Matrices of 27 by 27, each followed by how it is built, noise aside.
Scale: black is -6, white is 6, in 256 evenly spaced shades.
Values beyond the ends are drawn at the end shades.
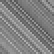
Toeplitz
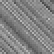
Toeplitz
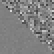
upper triangular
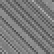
Toeplitz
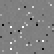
sparse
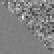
upper triangular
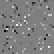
sparse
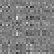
low rank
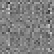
low rank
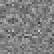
low rank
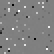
sparse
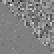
upper triangular
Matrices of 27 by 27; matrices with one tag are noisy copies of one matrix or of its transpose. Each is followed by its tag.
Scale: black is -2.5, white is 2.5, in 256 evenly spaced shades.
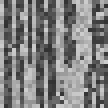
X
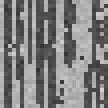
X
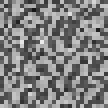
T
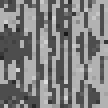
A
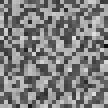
T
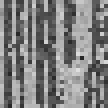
X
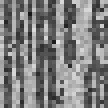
X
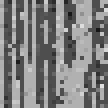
X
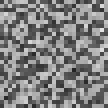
T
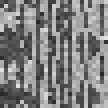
A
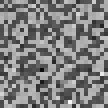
T
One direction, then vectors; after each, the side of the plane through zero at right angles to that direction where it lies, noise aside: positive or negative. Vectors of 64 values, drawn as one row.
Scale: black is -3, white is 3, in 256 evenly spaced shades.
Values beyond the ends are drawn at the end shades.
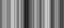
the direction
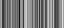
negative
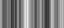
negative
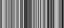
positive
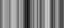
positive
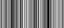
negative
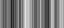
negative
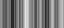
negative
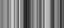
positive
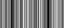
negative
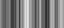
negative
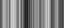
positive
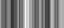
negative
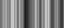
positive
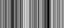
negative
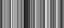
positive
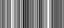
positive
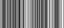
negative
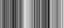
negative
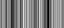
negative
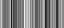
negative
